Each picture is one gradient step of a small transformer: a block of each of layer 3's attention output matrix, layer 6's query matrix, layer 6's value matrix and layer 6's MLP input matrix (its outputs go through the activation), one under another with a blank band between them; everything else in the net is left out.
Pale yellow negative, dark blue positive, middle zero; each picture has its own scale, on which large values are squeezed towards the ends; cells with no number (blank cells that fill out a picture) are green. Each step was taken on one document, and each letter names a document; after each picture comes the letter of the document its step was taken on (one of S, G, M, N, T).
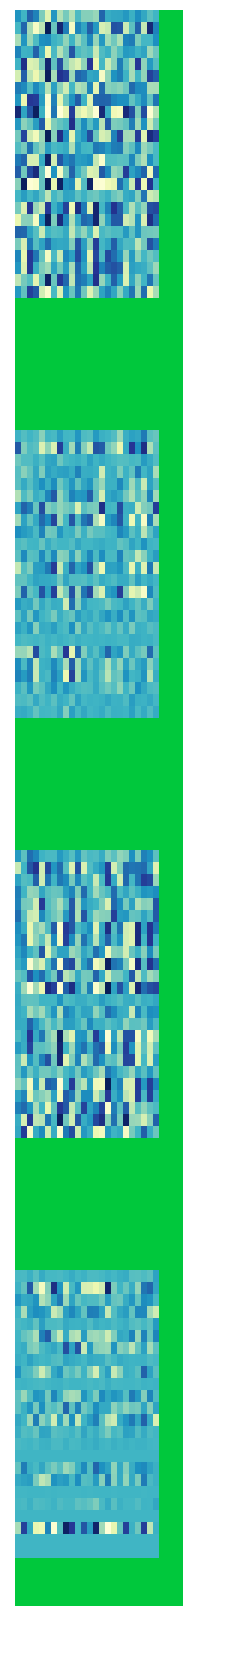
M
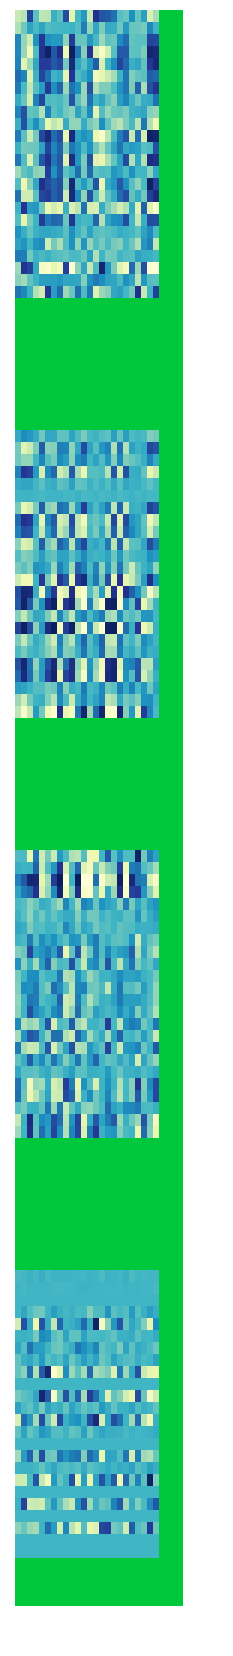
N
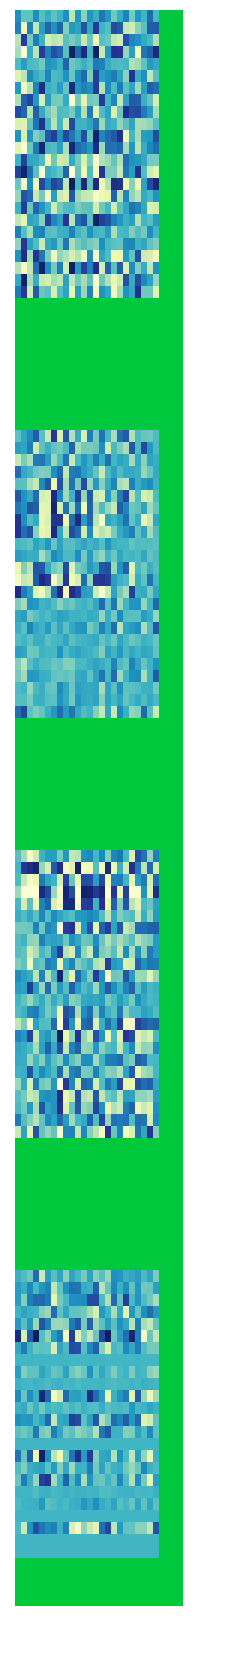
N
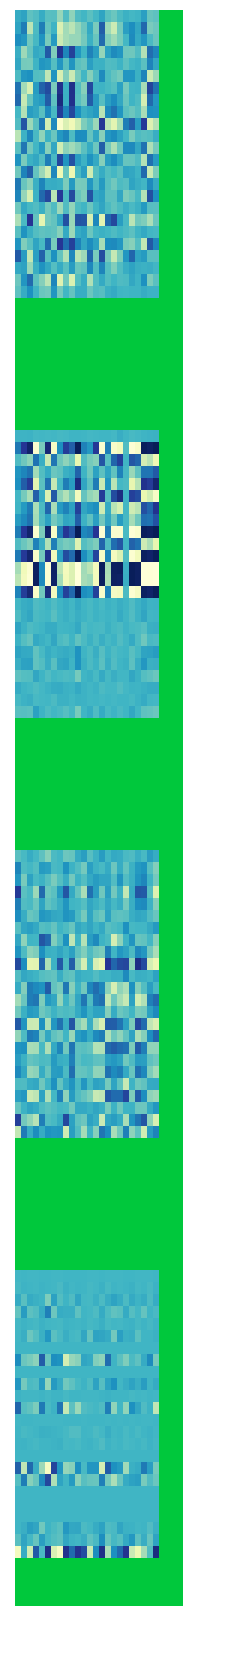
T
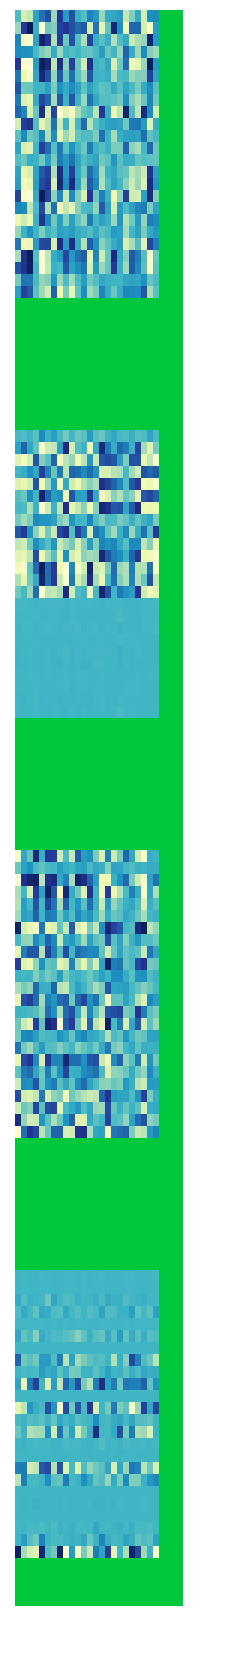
T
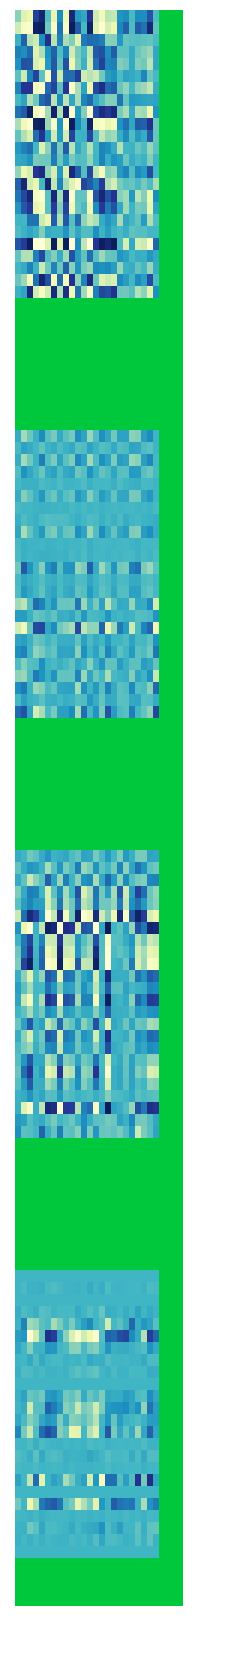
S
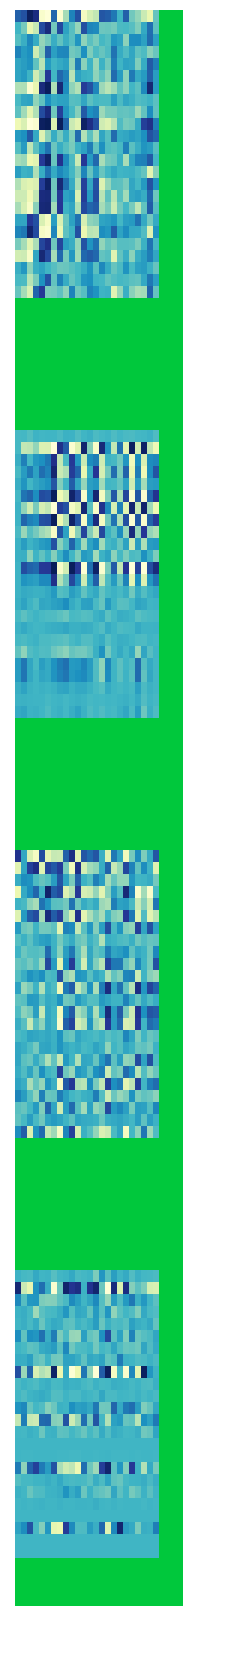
M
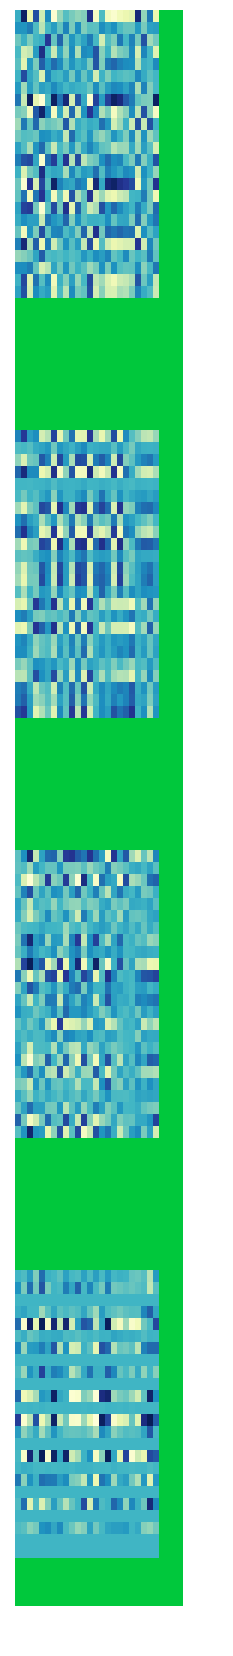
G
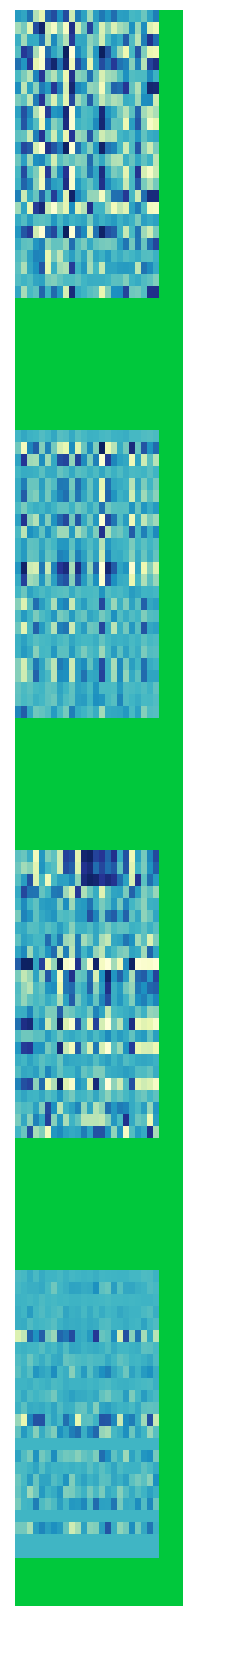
N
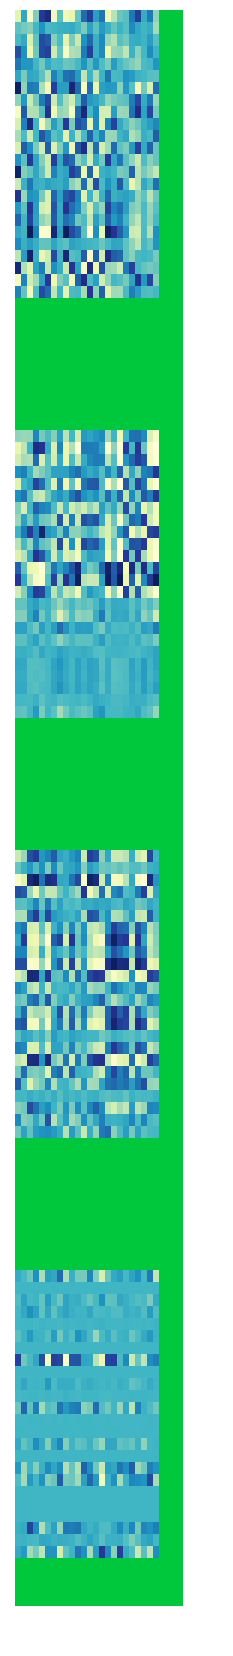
T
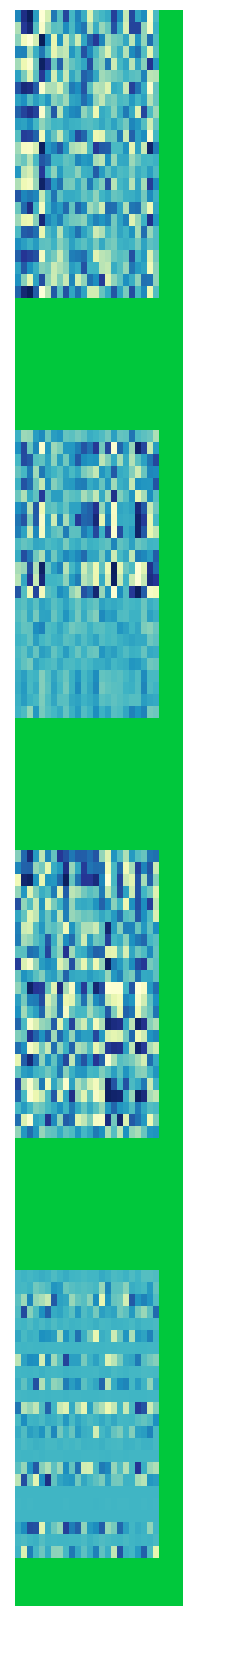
T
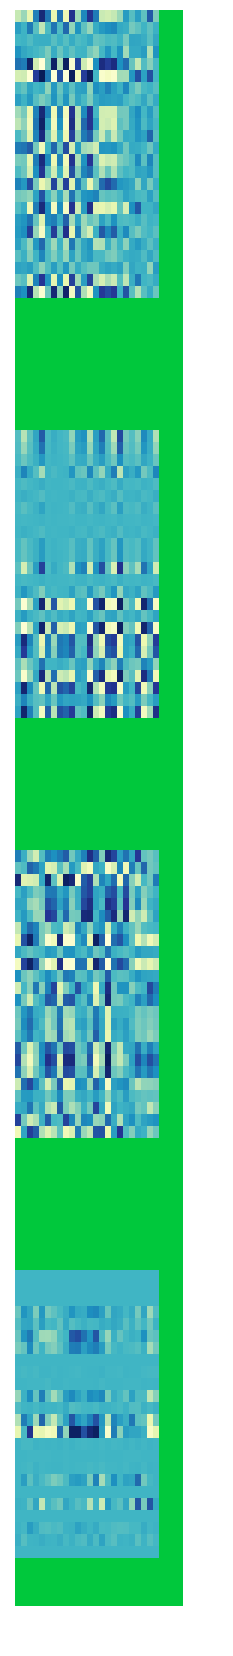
S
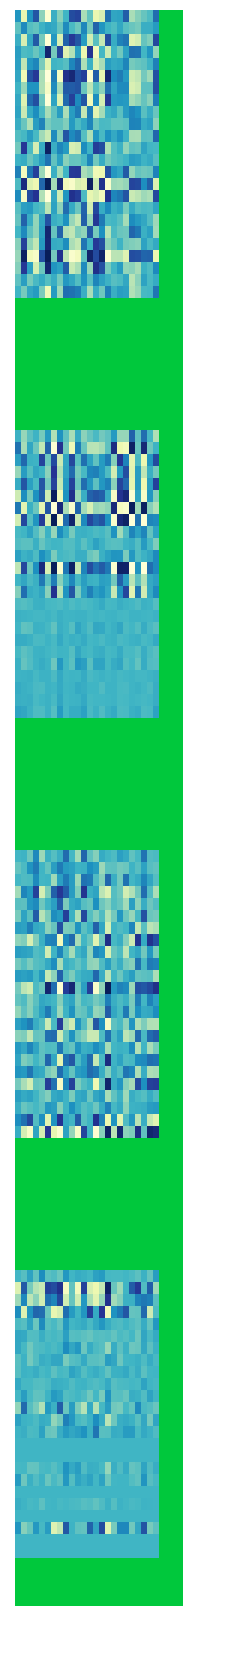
M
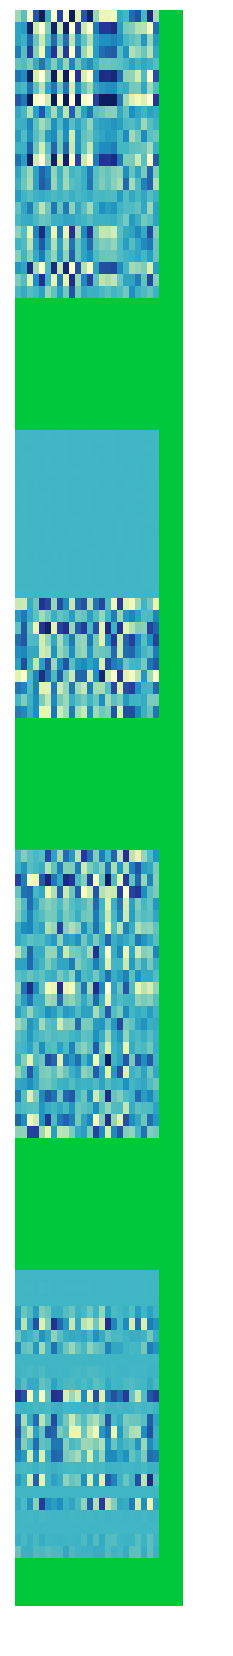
S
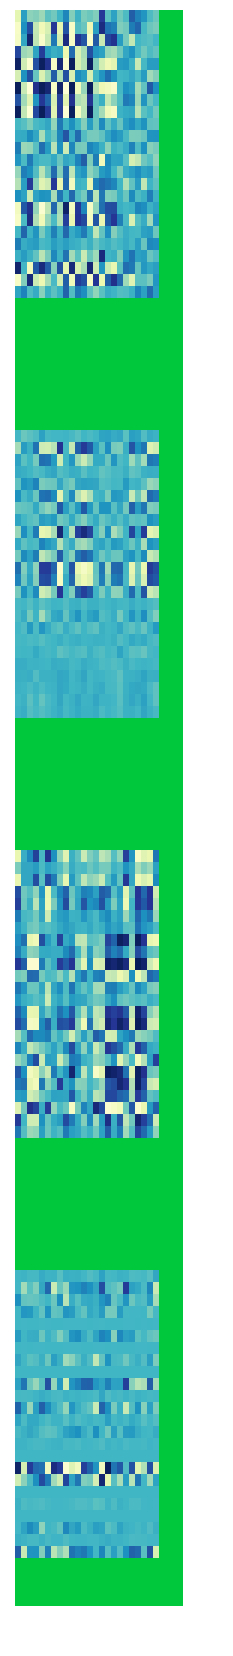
T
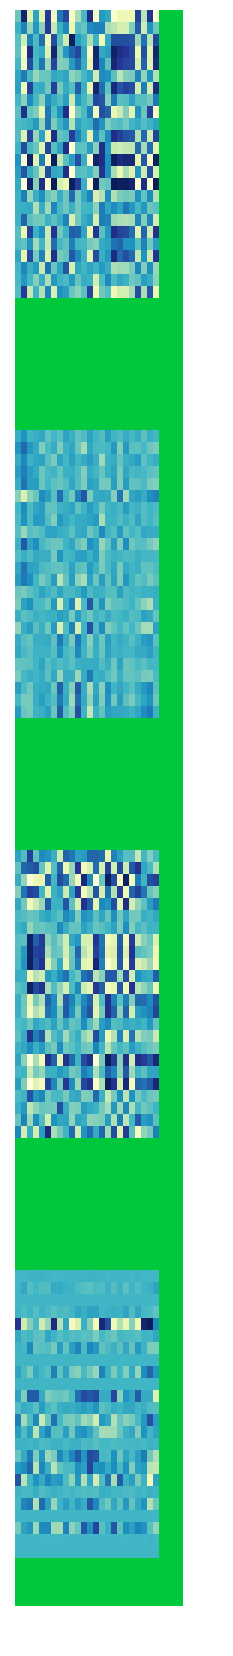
G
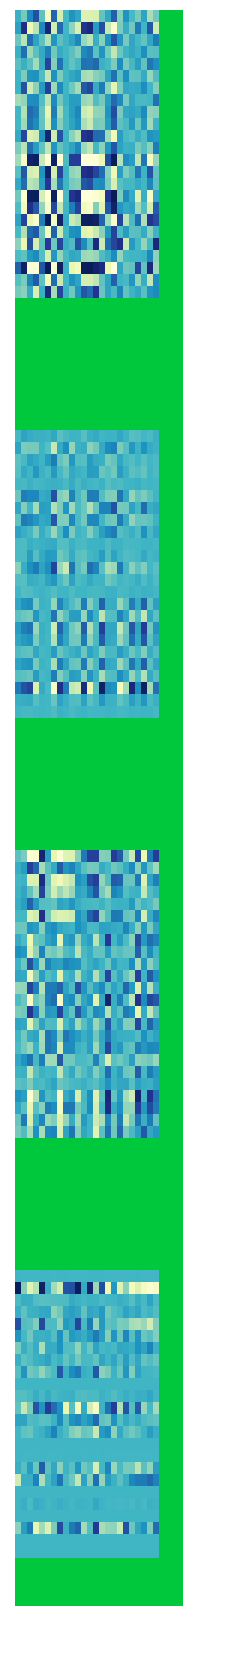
M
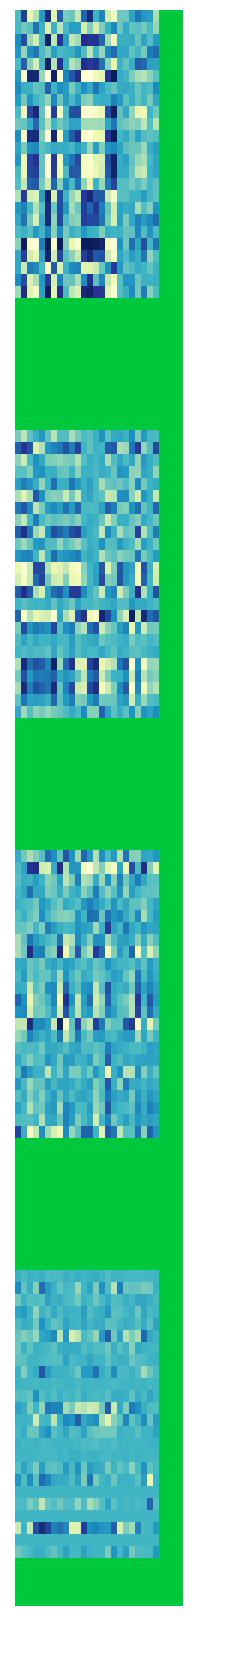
M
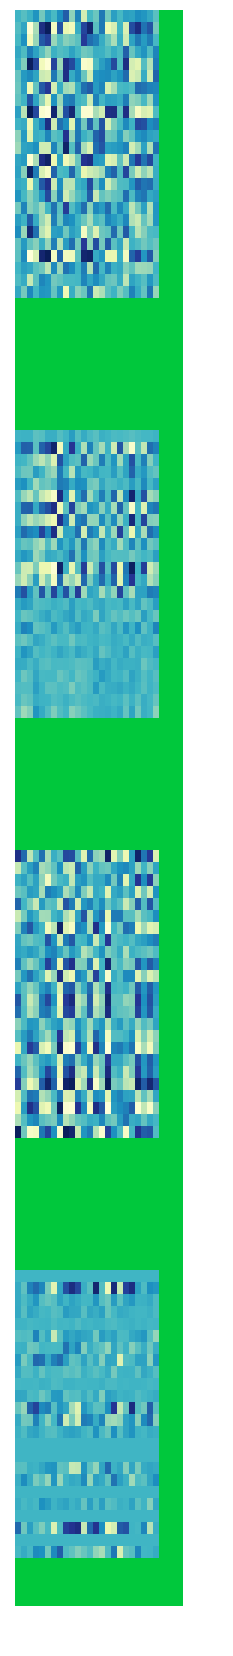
M
